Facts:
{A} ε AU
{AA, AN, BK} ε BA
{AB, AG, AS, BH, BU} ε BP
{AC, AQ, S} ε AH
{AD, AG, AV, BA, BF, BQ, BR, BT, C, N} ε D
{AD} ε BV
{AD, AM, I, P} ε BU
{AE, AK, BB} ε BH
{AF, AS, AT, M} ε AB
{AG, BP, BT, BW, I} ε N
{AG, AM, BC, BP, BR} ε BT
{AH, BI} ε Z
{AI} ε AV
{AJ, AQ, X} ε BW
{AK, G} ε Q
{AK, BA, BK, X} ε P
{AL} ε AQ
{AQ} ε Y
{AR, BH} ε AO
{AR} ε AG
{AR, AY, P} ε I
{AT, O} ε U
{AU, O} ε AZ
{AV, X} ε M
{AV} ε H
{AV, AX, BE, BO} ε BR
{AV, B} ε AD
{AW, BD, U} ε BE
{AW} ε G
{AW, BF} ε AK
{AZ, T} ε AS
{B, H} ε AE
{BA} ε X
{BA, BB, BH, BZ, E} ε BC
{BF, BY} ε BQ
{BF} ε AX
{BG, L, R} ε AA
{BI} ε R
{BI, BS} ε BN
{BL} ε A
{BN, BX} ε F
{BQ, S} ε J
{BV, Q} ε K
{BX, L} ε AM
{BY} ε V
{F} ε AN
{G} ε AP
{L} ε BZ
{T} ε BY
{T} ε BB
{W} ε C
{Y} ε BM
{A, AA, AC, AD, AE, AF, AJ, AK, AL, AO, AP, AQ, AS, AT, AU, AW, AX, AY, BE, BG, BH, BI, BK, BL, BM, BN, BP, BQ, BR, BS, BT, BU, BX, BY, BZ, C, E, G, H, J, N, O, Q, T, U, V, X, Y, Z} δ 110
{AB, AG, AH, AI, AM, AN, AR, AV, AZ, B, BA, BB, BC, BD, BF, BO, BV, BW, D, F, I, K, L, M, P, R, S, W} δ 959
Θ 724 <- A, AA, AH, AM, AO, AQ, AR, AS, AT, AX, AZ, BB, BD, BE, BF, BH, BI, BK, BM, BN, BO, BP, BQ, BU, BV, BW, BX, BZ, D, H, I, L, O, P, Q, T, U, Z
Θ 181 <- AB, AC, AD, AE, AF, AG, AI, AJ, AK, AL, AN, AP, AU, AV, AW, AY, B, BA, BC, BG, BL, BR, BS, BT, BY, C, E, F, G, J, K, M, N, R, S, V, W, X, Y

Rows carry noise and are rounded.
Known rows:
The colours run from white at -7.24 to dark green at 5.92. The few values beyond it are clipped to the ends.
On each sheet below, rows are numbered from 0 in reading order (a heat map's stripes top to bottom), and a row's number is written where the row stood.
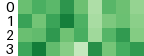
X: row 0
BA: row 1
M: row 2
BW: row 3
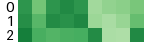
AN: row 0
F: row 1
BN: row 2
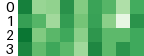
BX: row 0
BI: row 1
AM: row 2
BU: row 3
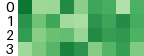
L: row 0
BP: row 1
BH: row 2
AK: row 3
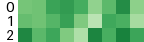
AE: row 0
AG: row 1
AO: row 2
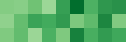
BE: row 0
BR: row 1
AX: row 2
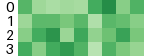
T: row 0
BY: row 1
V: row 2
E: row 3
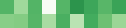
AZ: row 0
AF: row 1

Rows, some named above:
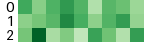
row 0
E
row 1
AD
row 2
AQ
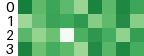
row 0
BU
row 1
BR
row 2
A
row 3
BU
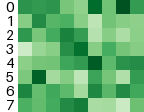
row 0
D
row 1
AJ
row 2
BG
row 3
AW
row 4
Q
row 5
AQ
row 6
BU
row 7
BS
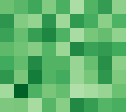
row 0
M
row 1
BK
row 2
BA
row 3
H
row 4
BT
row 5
BC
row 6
Y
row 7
BO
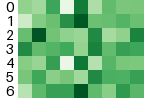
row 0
AU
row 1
G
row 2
AH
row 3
P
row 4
AU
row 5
BQ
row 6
AP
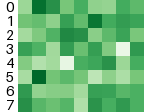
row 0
J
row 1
BV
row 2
AK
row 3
BI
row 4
O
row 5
AL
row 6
BB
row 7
I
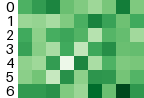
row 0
N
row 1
BD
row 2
E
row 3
AR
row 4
AU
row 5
BF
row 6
D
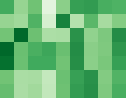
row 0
AS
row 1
BL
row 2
BM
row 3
AA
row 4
AA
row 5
AT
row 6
AT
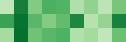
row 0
S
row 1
Z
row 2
AC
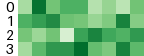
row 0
AC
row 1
N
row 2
U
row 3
K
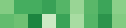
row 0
C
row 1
AB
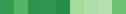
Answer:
R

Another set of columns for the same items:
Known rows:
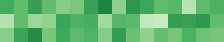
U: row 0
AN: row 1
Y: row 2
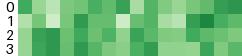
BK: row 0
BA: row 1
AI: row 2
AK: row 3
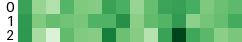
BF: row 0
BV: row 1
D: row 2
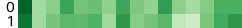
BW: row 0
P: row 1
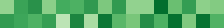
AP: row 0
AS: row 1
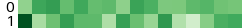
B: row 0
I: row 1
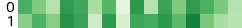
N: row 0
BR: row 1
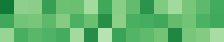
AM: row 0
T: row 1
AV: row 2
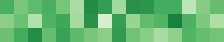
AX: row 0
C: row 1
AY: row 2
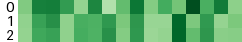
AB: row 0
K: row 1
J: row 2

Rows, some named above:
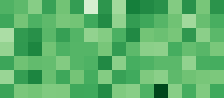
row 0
BH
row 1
BD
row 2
AE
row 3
AU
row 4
O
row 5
AW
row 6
AO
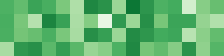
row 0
BE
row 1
BT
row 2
AX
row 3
AE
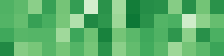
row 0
BH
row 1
BE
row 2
AT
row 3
AR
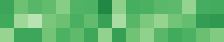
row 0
O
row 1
BK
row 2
BY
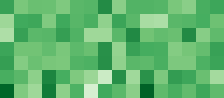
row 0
A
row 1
F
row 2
E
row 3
H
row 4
BI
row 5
AG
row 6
BP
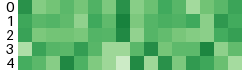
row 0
AR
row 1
AZ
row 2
BN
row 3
E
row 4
AG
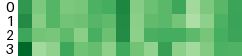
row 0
AH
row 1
AQ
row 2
T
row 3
BW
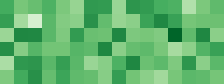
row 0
BO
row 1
BQ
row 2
M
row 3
AQ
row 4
AE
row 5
AJ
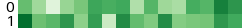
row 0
AA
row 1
BU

